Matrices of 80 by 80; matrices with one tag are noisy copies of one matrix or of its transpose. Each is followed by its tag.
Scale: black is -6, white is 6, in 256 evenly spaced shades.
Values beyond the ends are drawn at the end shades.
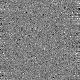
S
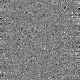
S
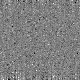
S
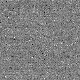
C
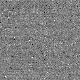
C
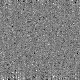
S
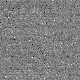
C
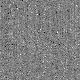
C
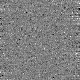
S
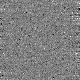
S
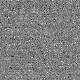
C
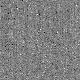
C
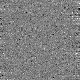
S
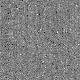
C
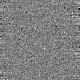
S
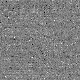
C
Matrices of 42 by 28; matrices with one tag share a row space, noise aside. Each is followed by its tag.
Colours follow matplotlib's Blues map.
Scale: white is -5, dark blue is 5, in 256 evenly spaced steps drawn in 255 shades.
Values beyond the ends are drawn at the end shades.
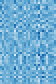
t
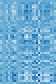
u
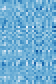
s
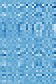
s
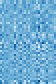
t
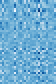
t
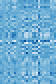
u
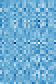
t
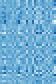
s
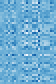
u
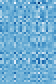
t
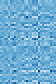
u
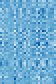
t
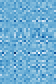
t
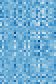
t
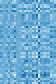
u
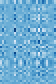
t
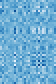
t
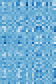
s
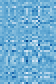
u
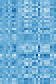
u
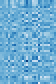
u
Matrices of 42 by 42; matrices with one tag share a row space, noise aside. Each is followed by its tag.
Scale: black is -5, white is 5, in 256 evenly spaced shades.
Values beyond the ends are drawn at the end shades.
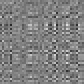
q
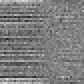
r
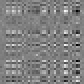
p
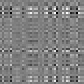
q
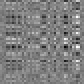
p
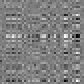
p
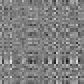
q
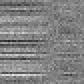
r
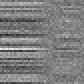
r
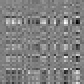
p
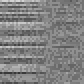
r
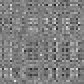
q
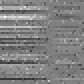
r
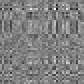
q
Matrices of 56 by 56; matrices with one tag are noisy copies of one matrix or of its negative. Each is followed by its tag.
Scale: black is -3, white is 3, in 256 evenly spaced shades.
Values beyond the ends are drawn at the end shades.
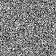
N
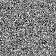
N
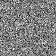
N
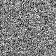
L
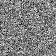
L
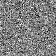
L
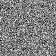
N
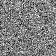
L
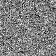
L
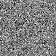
N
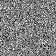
N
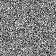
N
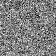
L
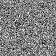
N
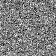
L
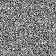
N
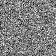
L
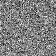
L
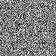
N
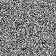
N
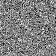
L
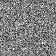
N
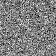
L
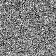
L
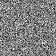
N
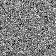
L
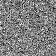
L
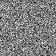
N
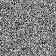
N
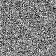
L
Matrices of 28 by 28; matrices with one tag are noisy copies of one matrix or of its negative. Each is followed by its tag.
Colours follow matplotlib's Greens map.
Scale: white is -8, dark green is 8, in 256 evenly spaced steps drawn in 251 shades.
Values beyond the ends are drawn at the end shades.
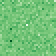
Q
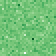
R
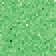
Q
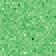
R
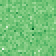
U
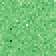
Q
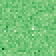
U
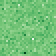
R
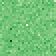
Q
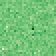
U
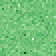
R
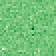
U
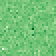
U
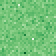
R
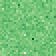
R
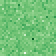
R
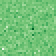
U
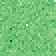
Q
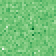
U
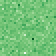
R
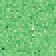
U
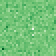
U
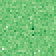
U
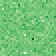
R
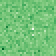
U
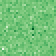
U
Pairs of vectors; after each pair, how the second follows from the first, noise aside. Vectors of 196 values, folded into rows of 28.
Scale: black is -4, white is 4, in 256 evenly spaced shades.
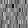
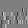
partly zeroed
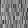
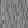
shrunk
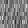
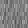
shrunk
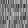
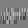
partly zeroed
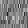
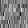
reversed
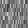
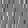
partly zeroed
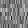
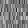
reversed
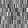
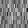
negated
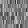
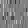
partly zeroed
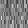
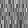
reversed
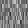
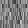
negated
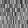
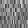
negated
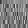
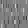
partly zeroed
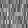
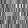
reversed
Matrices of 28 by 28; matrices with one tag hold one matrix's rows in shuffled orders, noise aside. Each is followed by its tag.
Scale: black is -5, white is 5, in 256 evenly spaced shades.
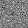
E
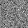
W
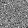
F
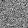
E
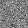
E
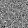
F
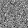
W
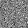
W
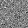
F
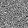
F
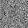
W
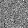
W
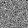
F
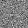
E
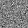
E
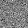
E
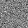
F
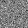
F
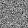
E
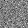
W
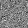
F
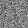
W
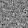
E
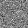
E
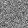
F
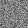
W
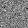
F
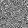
F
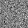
W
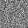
W
